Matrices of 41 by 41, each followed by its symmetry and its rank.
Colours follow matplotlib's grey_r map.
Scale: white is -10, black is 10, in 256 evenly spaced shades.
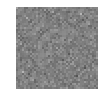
symmetric, full rank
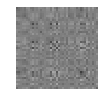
symmetric, rank three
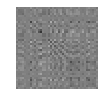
symmetric, rank three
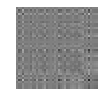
symmetric, rank two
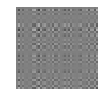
symmetric, rank one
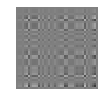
symmetric, rank one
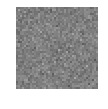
symmetric, full rank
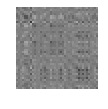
symmetric, rank three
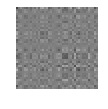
symmetric, rank two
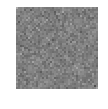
symmetric, full rank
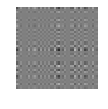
symmetric, rank one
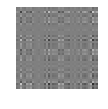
symmetric, rank one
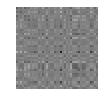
symmetric, rank two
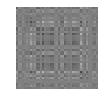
symmetric, rank two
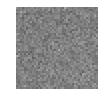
symmetric, full rank
